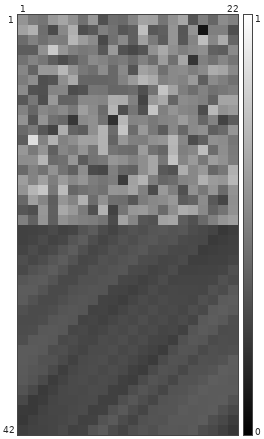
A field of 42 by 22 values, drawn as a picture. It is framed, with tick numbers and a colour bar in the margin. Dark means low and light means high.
The table splits into 2 rows of 1 panel. Panel 1,1: middling, fine-grained, strong in contrast. Panel 2,1: low, slanting up to the right, faint in contrast.
